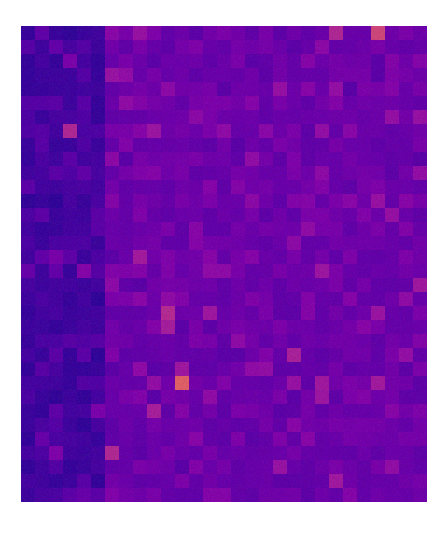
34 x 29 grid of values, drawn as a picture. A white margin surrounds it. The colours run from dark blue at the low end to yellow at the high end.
Histogram: heavy tails on both sides. Average level on the scale: 20%. Stripes: none. Seam: vertical, 20% of the way across, the right part higher.
